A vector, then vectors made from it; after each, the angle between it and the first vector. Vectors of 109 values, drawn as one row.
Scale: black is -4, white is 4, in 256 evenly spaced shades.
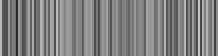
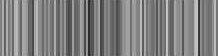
partly opposed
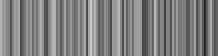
orthogonal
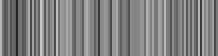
nearly parallel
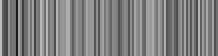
nearly parallel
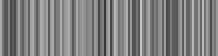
partly aligned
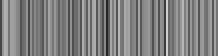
partly opposed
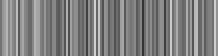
partly opposed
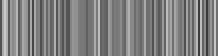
nearly opposite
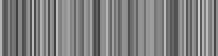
nearly parallel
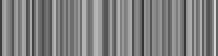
partly opposed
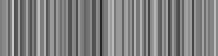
orthogonal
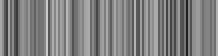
partly aligned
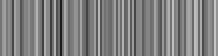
partly opposed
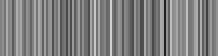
partly opposed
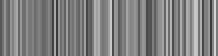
partly opposed
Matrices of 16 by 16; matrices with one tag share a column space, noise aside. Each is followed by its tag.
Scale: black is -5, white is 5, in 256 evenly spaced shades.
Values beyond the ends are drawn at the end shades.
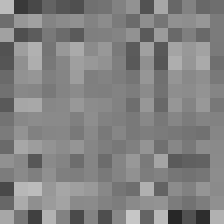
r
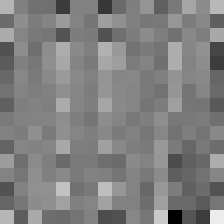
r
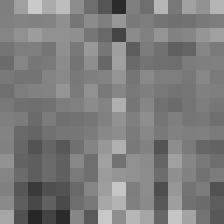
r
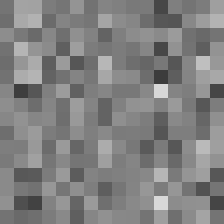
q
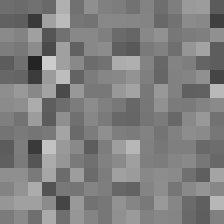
q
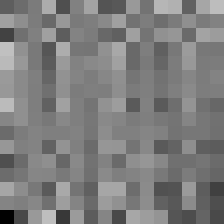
r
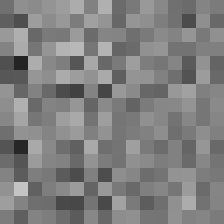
q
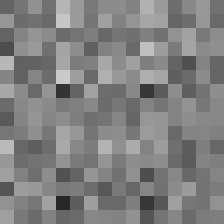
q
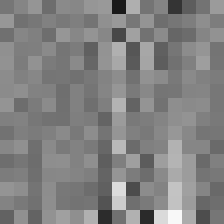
r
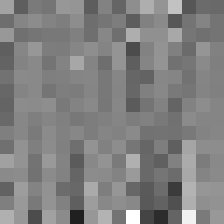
r
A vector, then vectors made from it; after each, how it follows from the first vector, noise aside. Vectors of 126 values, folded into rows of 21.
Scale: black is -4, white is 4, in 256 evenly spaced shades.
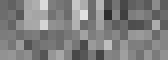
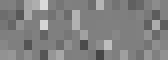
partly zeroed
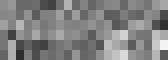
wrapped around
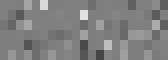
partly zeroed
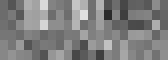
copied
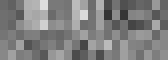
copied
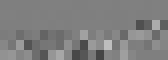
partly zeroed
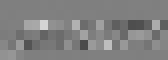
partly zeroed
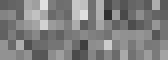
copied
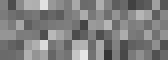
wrapped around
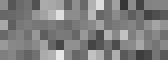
wrapped around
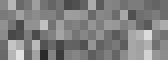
wrapped around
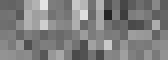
copied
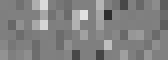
partly zeroed
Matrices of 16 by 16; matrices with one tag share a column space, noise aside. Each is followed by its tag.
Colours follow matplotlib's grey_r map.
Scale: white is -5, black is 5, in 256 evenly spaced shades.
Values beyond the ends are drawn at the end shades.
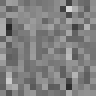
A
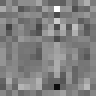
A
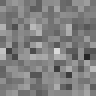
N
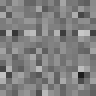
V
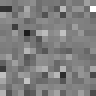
V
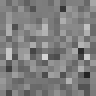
N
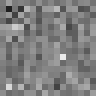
A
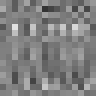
A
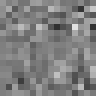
A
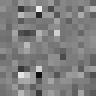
V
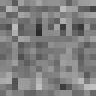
A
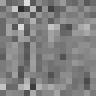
A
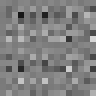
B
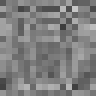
A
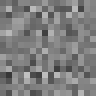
V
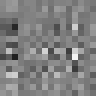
N
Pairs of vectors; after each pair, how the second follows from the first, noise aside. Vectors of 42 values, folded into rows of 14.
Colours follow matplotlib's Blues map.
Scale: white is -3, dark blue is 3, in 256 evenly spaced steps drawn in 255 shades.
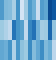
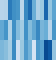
wrapped around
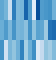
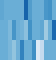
partly zeroed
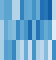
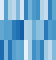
wrapped around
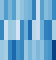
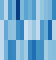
wrapped around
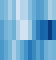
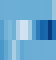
partly zeroed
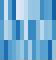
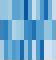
wrapped around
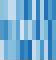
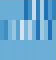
partly zeroed
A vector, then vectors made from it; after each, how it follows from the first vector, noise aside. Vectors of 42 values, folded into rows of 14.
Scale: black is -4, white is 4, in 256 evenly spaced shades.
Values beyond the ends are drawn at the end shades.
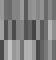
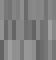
shrunk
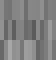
shrunk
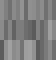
shrunk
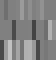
partly zeroed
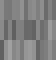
shrunk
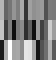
scaled up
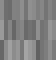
shrunk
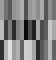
scaled up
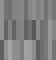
shrunk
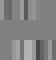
partly zeroed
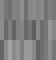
shrunk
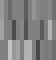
partly zeroed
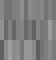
shrunk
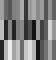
scaled up
